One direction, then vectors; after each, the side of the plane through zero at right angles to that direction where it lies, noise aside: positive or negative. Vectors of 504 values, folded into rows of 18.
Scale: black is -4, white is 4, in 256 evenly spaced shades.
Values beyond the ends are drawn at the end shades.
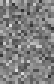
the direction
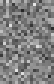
positive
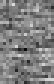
negative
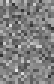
positive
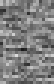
positive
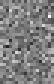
negative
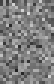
negative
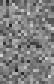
negative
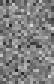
negative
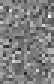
negative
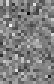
positive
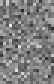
positive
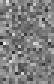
positive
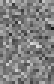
positive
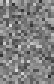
positive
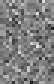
positive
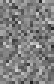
positive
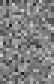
negative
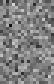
negative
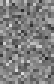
positive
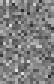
positive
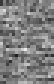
negative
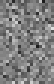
negative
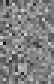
negative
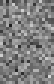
negative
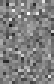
negative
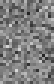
positive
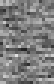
positive
